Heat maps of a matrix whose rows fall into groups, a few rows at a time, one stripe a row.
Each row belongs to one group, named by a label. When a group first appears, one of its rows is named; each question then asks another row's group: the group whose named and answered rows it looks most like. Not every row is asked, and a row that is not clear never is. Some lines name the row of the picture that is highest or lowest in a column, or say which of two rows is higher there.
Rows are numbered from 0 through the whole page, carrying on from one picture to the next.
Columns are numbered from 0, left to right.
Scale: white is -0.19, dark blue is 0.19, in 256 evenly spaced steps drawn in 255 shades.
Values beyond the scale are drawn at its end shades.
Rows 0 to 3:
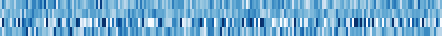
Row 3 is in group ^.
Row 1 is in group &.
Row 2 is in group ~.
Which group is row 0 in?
^
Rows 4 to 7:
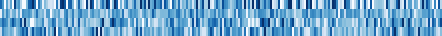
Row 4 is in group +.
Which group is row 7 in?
^
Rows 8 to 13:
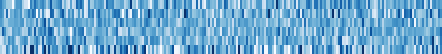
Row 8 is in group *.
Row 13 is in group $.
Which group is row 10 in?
$
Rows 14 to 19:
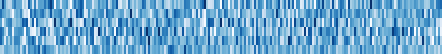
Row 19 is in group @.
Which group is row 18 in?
+
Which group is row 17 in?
$
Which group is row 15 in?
*
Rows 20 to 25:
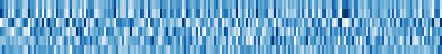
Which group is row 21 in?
+
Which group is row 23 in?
*
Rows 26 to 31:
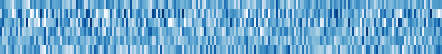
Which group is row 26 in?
*
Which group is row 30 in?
$
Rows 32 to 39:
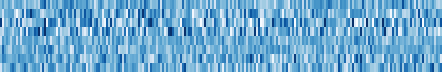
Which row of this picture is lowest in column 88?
33
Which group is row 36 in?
~
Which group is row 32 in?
$
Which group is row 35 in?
@
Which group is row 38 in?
~
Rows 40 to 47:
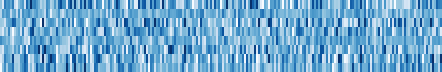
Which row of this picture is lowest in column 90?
42
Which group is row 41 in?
~
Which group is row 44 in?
*
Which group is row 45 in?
@
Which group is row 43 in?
&
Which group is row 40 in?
&
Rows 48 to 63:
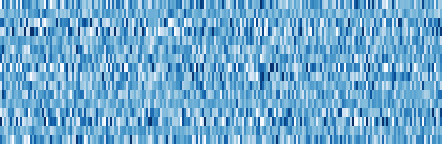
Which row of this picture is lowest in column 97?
55
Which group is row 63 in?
*
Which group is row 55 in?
~
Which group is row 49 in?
@
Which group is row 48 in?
~
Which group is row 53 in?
*
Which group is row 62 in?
+
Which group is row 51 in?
$
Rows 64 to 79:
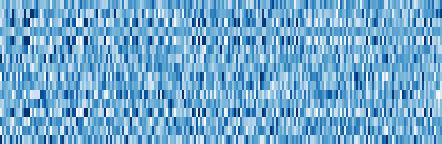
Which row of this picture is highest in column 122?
75
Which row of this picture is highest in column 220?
65
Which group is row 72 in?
~
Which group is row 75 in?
@
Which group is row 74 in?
$
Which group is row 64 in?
~
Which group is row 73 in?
~
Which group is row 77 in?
*
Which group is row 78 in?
~
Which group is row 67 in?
*
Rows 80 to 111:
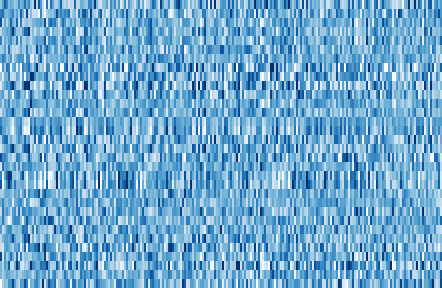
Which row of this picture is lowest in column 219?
107
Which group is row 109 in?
&
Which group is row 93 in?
*
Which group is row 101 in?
@
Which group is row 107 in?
@
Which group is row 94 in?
*
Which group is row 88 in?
&
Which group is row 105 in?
^
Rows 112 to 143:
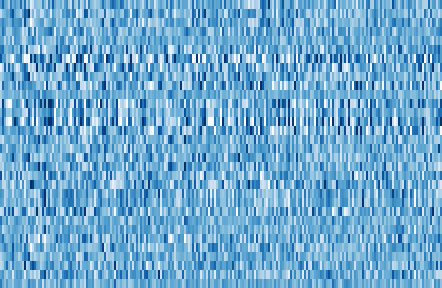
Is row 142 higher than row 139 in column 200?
No
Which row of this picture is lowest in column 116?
133
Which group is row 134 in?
$
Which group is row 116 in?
+
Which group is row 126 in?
~
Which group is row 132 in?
&
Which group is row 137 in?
$
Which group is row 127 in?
@
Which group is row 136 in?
+
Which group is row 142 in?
$
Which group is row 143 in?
+
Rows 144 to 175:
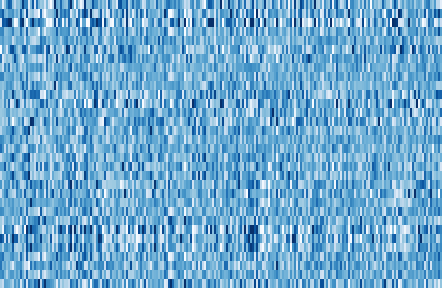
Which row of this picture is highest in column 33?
149
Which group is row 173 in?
*
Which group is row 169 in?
&
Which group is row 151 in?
&
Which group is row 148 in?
$
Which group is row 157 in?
&
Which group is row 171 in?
&
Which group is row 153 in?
^
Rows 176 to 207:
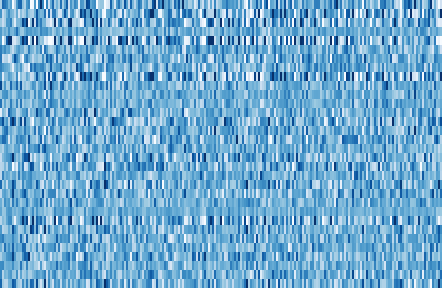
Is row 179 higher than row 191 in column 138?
Yes
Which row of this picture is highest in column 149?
194
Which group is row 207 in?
$
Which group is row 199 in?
^
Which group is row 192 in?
@
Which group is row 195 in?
~
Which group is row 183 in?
*
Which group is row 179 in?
&
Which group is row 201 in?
$
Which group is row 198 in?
&
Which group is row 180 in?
^
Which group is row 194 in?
&
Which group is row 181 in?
+
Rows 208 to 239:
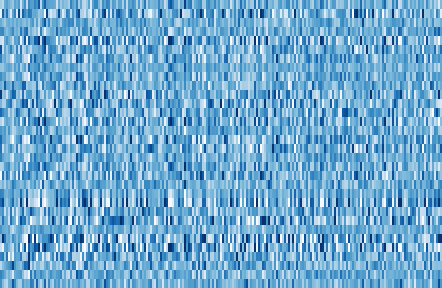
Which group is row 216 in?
*
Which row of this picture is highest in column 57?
236
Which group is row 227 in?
~
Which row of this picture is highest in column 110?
219
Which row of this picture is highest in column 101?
234
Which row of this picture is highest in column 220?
234
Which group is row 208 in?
@
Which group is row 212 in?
@
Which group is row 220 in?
+
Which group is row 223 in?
*
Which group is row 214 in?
*
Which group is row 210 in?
$
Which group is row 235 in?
@
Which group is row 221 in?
@
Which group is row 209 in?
~
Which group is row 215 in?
@
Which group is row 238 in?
*
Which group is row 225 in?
*
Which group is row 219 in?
^
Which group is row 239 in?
$
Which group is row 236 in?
+
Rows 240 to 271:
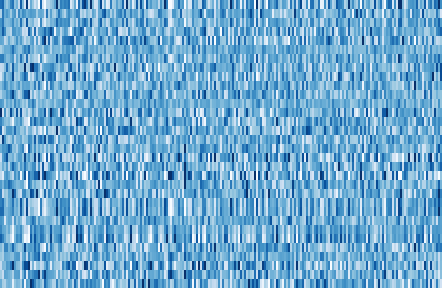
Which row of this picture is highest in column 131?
269
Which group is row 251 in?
+
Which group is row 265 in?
*
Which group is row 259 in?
@
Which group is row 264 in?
+
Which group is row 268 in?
@
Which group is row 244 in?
$
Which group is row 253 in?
*
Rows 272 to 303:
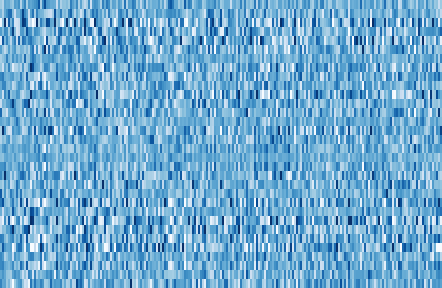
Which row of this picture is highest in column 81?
299
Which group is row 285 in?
&
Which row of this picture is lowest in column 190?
296
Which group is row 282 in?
&
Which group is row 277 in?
$
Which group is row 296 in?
&
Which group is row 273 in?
^
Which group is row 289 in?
@
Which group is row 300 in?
+
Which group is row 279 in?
&
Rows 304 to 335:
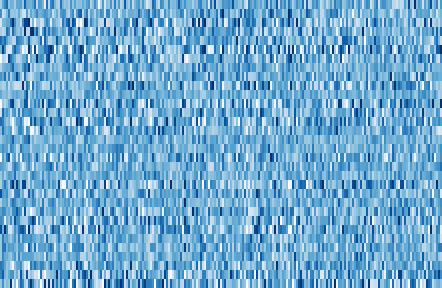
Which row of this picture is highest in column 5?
335
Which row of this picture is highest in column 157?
324
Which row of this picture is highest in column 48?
315
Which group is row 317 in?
*
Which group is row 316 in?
~
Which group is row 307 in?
$
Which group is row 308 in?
+
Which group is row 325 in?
+
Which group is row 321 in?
~
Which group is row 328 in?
+
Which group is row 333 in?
*
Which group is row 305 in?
+
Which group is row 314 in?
^
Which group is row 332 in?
~
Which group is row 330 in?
~
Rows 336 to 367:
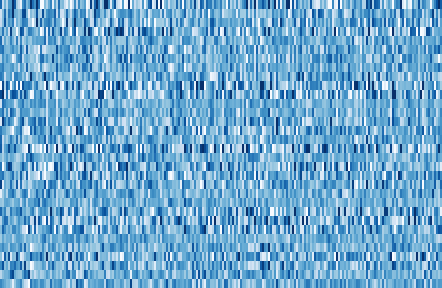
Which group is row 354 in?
^
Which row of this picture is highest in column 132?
339
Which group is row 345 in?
~
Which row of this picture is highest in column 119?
364
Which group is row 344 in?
&
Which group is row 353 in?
&
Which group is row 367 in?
*
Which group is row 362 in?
$
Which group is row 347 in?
^
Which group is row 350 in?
*
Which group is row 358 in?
@
